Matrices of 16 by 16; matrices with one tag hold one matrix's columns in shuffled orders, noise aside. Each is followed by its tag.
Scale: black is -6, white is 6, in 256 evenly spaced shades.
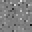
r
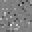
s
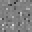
s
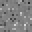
s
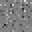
r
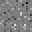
s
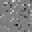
r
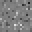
s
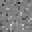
s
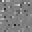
r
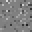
r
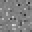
s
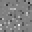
s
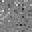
r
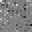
r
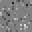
s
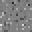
s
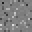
s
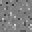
s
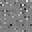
r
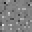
s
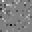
r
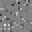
s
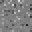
r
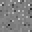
r
